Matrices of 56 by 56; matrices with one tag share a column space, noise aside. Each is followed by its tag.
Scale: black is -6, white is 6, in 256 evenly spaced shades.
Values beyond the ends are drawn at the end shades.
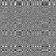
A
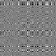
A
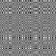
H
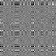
A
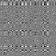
A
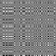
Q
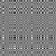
H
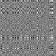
H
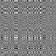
H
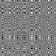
H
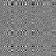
A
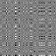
Q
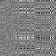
H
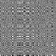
Q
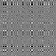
A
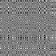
H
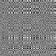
H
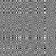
H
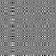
Q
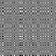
Q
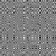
H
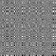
Q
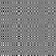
Q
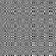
Q
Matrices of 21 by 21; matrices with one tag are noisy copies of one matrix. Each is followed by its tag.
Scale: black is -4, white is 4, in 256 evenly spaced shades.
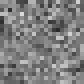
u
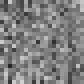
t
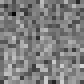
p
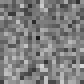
p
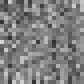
t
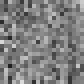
t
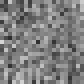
t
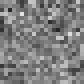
u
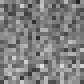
p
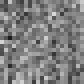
t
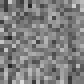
t
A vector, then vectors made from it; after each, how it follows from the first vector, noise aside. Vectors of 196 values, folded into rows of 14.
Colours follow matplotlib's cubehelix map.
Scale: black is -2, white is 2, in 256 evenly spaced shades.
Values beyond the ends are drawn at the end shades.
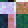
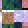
wrapped around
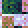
wrapped around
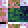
wrapped around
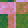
shrunk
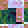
wrapped around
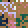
partly zeroed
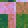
shrunk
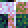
copied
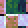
wrapped around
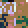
partly zeroed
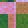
shrunk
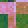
shrunk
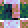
wrapped around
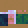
partly zeroed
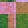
shrunk
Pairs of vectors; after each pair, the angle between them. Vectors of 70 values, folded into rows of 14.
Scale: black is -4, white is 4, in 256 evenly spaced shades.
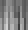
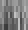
nearly opposite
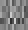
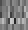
nearly opposite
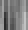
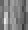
nearly opposite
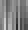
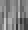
nearly parallel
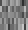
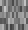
partly opposed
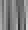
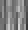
nearly opposite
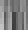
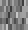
orthogonal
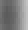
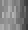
nearly opposite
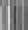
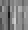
nearly opposite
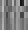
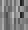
nearly parallel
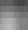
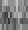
partly opposed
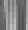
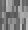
orthogonal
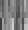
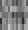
partly aligned
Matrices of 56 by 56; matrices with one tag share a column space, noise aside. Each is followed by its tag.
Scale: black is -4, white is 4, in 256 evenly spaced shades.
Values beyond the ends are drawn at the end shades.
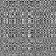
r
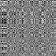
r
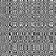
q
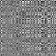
r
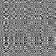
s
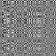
r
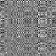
r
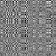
r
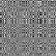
r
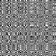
q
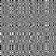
q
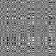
s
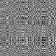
s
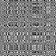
q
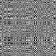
s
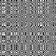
q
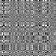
q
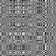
q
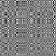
r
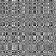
q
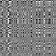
r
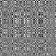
r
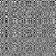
r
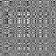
r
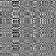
r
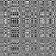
r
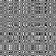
q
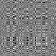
s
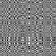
s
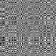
s
